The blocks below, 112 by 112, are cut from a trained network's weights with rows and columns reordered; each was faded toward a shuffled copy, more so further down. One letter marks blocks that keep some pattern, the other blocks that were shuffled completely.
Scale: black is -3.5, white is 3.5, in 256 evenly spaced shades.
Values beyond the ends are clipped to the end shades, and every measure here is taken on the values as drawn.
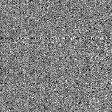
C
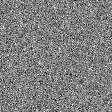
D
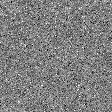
D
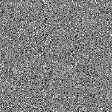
C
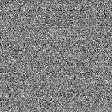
C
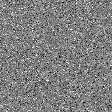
D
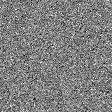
D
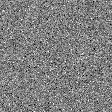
D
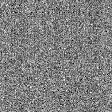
C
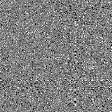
C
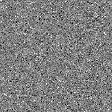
C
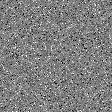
D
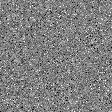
D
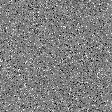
D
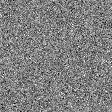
D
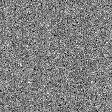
C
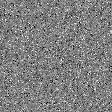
D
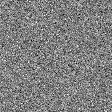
D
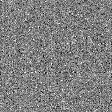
C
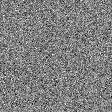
D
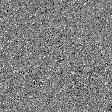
C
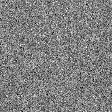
C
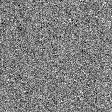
C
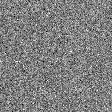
C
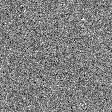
D
